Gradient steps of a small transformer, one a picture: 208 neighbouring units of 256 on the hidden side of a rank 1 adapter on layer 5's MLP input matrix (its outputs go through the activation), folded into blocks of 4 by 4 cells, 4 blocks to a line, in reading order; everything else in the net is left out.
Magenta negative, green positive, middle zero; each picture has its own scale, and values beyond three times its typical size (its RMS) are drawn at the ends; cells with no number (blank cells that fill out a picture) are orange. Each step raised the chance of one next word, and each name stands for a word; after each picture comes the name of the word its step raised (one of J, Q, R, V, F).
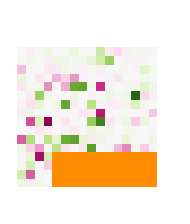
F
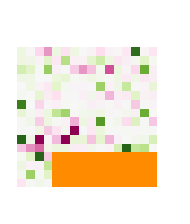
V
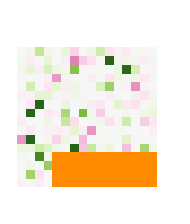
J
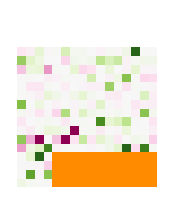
V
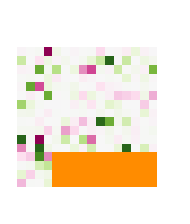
V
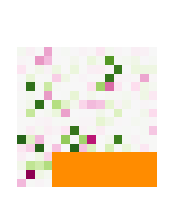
V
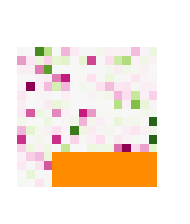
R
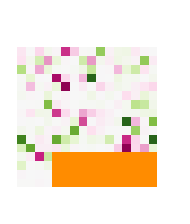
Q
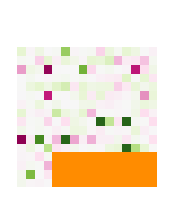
Q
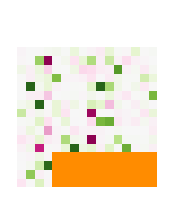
R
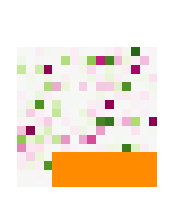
R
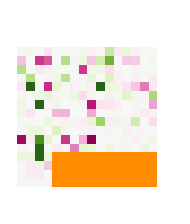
J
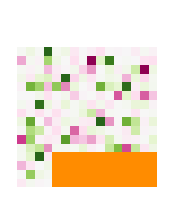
J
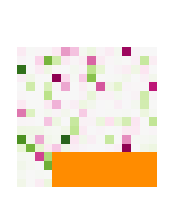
Q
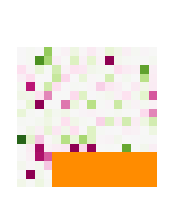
J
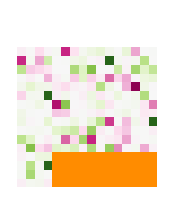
Q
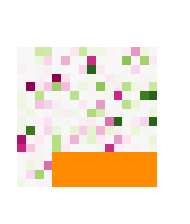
R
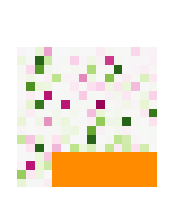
Q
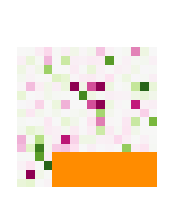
F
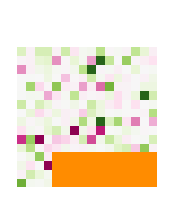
V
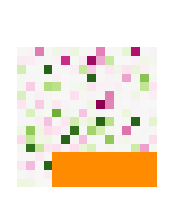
F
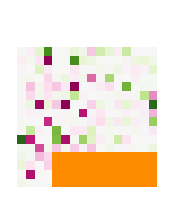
J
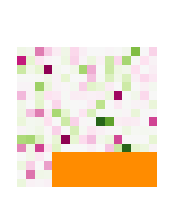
R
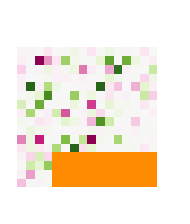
V
